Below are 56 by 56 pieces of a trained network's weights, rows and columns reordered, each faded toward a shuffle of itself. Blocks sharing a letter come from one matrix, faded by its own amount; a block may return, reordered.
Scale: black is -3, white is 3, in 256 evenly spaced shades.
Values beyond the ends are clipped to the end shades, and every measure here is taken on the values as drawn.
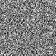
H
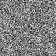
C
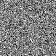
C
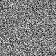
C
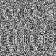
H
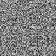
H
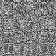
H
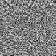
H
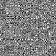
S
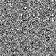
S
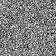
C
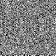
S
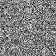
C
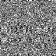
S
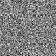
H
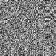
H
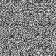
H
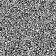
C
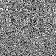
S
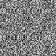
H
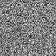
H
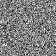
C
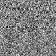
S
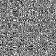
S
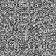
H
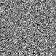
C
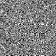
S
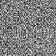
H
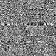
S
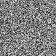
C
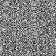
H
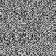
H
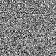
C
